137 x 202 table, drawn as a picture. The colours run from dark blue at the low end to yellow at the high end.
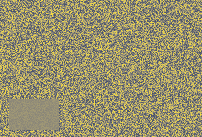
Stripes: none. Calmest part: bottom left. Grain: fine. Odd patch: calmer, in the bottom left. Slope: none. Odd rows or columns: none. Mirror symmetry: none. Average level on the scale: 60%.
